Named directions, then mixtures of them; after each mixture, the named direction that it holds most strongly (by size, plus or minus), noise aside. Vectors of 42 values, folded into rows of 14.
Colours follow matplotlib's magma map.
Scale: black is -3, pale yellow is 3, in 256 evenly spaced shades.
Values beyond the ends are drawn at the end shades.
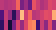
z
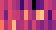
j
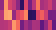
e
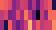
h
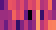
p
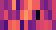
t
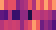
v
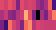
h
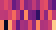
h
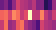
v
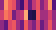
e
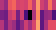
p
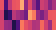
e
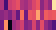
h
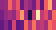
p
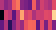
z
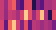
j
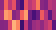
e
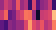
h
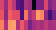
j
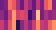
p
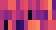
h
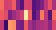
j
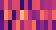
z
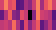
e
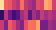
v
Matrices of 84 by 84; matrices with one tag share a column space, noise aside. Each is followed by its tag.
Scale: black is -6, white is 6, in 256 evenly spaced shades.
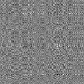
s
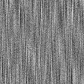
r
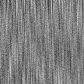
r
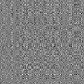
s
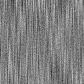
r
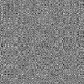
s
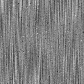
r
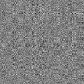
s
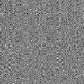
s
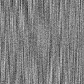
r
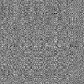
s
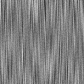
r
